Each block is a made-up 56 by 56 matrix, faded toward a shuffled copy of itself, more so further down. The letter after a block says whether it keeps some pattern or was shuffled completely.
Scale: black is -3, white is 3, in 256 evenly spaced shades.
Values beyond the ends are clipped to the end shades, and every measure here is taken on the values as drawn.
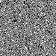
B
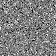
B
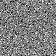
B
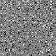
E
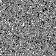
B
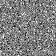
B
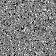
B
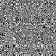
E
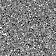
B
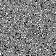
B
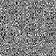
E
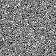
B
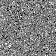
B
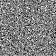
B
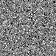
B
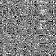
E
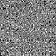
E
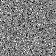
B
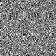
E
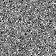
B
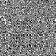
E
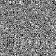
E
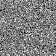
B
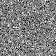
B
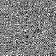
E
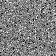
B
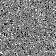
B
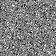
B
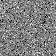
B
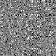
E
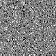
E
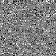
E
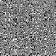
E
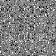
E
